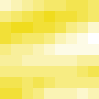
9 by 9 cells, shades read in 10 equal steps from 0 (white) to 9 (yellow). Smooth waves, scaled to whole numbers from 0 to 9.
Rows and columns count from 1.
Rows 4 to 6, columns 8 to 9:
1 0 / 1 1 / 4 4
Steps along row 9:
same down down down same same down up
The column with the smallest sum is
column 9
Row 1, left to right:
2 3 4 5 6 6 7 7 6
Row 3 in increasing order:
2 4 5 7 8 8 8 9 9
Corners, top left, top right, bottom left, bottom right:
2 6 8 3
